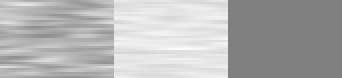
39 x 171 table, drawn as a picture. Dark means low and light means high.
It is made of 1 by 3 panels. Panel 1,1: high, streaked across. Panel 1,2: very high, streaked across, faint in contrast. Panel 1,3: middling, flat.
